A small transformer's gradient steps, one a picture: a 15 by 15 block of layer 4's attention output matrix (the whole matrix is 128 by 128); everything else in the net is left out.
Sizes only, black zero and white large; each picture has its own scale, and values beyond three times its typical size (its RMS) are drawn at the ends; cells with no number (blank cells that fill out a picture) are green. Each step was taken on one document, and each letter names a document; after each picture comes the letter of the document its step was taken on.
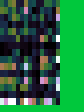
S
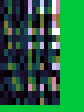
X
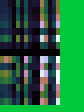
S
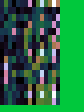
X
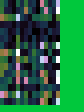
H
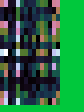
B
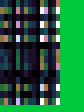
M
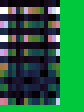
S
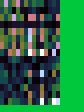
X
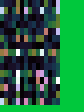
B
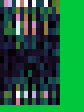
H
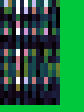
H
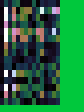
X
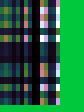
M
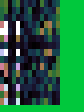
B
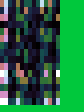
B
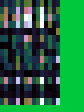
M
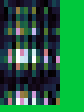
H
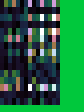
X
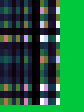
M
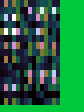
X
